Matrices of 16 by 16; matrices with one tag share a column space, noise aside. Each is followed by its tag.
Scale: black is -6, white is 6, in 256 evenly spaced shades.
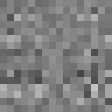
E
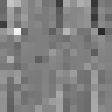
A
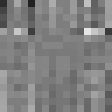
A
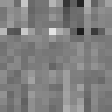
A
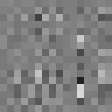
E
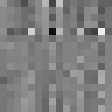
A
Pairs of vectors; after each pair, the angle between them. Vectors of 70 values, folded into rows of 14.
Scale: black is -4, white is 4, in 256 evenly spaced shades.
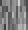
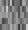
partly opposed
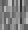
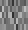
orthogonal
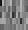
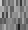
partly opposed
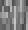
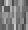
nearly parallel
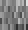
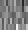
partly opposed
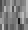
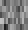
partly aligned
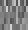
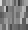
partly opposed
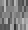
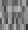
partly opposed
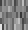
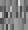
partly aligned
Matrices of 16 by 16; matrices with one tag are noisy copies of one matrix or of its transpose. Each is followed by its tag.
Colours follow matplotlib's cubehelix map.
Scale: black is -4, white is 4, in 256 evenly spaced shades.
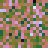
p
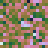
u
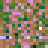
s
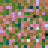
s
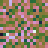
p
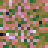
p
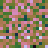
s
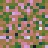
s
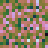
s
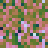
u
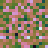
s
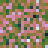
s
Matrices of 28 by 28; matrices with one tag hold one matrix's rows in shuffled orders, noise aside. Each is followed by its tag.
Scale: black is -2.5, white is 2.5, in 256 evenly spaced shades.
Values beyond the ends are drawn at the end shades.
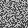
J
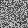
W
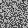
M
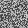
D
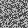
M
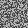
D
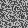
J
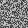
D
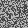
W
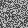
D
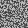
D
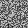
W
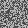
D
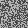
W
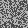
M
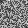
D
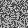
J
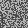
J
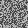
M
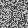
M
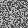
W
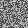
D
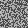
W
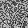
M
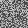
W
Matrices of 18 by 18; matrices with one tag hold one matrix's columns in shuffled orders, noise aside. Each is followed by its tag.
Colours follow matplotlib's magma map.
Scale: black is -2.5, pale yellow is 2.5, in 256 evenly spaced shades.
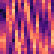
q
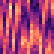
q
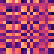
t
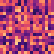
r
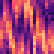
q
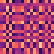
t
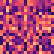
r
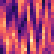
q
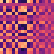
t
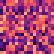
r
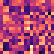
r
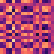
t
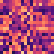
r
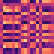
t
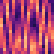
q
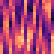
q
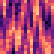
q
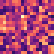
r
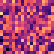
r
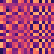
t
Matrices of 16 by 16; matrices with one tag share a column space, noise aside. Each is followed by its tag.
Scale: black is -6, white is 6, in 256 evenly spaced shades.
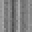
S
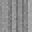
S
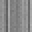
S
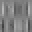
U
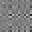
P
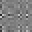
P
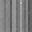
S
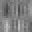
U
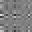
P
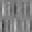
U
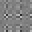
P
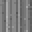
S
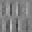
U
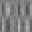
U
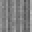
S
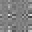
P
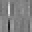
U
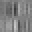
U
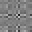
P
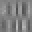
U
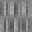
U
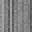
S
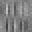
U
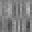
U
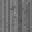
S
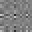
P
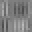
U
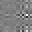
P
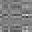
P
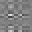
P
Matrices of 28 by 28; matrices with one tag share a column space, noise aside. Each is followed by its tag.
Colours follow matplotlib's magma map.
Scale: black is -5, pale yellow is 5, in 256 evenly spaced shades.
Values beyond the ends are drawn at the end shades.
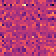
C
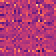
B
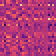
C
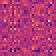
B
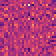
C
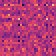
C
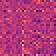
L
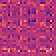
B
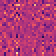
C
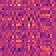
C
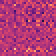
B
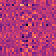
C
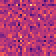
C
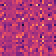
C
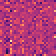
L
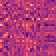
C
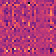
B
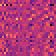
C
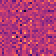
L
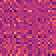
L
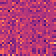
L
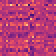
C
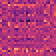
B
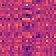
C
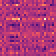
C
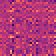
L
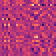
C
